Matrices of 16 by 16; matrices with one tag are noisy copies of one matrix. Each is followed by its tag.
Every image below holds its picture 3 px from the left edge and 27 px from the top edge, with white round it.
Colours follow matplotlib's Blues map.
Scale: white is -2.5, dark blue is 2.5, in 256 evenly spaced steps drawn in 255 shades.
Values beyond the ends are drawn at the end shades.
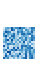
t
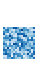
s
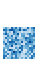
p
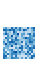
p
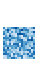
s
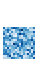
s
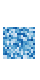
s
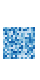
p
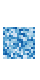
s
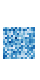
p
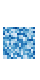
s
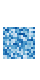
s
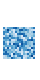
s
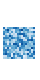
s
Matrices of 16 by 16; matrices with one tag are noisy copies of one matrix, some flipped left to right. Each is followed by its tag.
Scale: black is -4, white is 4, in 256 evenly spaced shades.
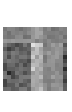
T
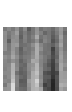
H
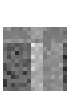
T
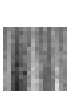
H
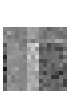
T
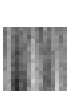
H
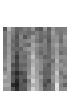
H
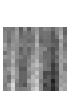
H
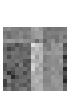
T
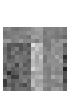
T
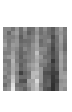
H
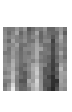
H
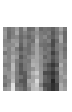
H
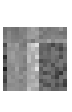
T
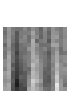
H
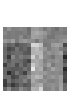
T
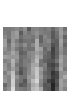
H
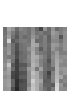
H
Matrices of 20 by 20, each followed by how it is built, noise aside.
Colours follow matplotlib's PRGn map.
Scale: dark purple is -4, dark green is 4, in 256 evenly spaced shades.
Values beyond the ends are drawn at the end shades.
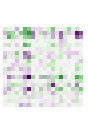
low rank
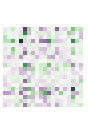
low rank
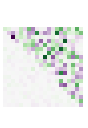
upper triangular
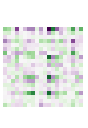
low rank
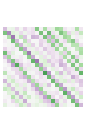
Toeplitz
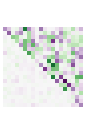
upper triangular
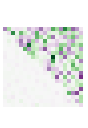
upper triangular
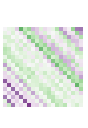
Toeplitz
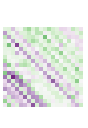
Toeplitz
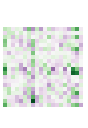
low rank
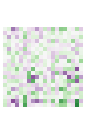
low rank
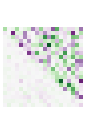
upper triangular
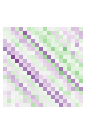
Toeplitz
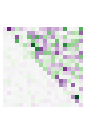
upper triangular
